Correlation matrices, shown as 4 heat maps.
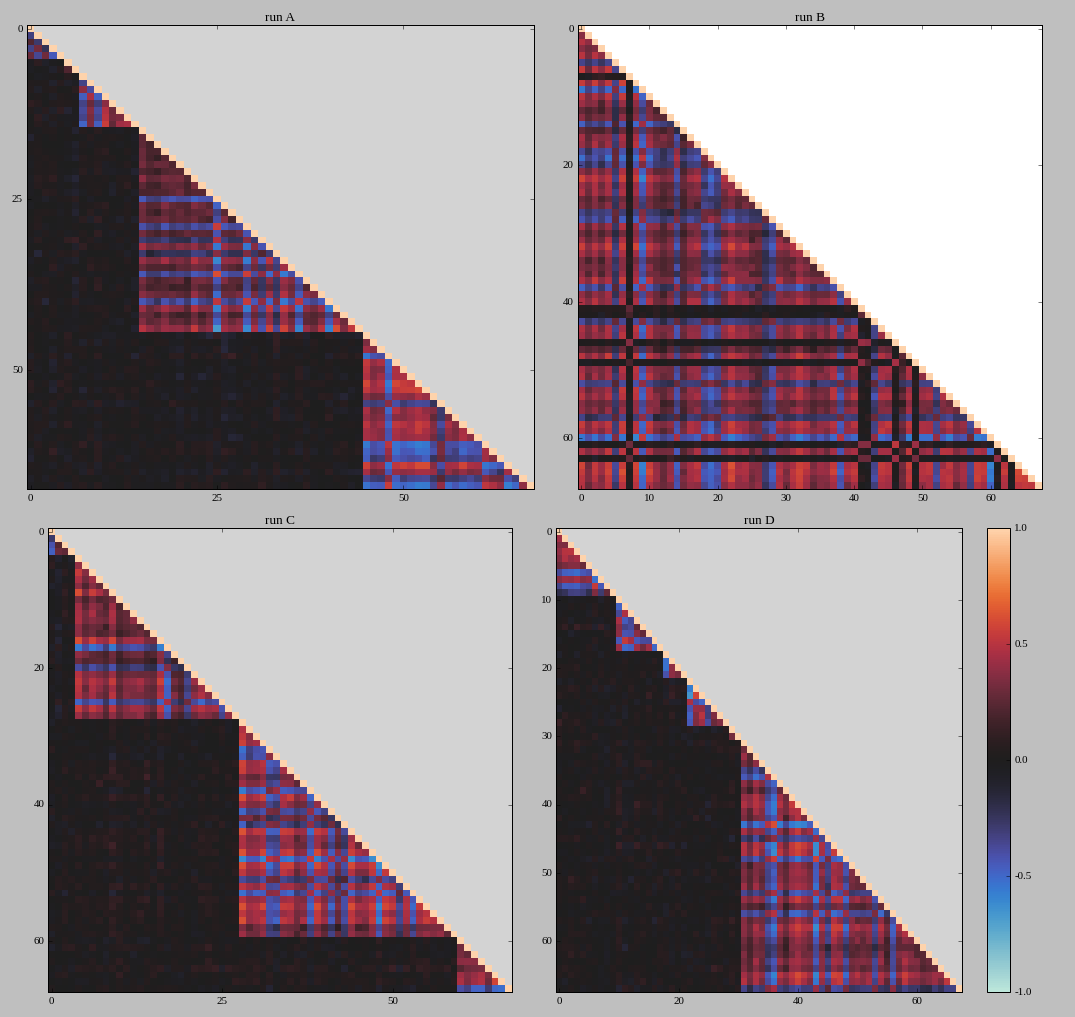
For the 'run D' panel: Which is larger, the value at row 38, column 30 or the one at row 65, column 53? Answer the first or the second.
the first
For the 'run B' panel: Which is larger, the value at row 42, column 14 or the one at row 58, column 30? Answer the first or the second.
the second
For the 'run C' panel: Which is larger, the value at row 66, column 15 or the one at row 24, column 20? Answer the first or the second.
the first
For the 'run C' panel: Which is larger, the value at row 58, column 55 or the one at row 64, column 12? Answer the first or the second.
the first
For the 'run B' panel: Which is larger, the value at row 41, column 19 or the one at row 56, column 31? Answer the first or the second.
the second
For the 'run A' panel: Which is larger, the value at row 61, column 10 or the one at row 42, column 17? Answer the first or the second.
the second
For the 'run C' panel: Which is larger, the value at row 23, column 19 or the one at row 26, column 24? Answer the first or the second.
the second
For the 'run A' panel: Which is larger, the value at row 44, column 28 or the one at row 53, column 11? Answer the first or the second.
the first
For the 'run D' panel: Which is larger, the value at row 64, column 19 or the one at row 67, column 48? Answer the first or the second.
the second
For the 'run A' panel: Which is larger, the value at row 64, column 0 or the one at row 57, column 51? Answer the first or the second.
the second
